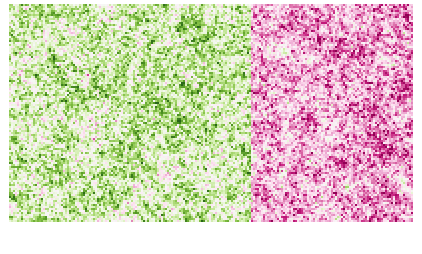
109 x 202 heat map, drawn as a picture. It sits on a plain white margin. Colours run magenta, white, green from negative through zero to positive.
Seam: vertical, 60% of the way across, the left part higher. Grain: blotchy. Stripes: none. Average level on the scale: 50%.
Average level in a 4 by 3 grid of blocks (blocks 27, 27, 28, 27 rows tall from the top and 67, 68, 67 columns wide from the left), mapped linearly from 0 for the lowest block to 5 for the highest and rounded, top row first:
540
540
540
540
